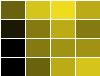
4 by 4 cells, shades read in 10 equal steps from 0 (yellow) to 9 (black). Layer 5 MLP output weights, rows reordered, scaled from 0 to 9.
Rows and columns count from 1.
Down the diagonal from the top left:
5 4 3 1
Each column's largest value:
9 5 3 4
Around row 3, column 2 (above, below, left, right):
4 5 9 3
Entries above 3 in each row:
1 3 2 2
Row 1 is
5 1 0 2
